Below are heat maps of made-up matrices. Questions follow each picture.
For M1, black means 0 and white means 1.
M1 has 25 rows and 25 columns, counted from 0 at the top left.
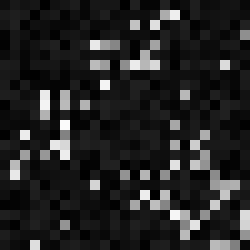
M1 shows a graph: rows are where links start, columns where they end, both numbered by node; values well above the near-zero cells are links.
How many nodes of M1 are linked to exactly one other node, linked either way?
4
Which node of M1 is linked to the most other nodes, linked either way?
node 6
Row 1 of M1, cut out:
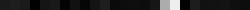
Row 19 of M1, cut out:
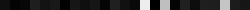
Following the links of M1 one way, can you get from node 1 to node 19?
yes
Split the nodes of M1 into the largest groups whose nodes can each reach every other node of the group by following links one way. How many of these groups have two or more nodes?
1
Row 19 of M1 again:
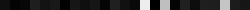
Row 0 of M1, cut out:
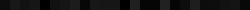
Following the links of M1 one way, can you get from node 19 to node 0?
no
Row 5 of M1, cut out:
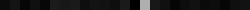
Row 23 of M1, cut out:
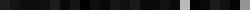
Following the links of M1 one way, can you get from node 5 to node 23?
yes
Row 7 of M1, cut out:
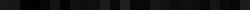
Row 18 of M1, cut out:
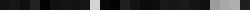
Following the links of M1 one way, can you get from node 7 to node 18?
no
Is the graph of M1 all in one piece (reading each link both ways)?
no
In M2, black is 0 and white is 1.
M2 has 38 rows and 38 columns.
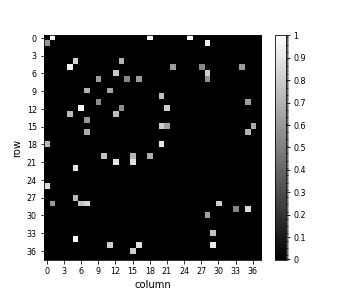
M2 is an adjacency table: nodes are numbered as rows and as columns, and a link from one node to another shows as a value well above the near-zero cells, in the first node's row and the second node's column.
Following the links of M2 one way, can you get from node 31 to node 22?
no
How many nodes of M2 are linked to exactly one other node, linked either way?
9
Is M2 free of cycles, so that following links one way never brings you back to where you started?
no
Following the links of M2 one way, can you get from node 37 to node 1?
no
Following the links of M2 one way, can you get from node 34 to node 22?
yes
